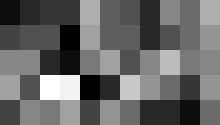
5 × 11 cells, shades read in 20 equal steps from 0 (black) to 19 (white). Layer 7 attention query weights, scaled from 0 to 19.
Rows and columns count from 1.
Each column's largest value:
12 10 19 18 13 12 15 11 14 9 13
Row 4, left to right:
12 6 19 18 0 3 15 11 8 4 11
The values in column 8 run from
3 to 11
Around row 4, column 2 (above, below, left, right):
10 10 12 19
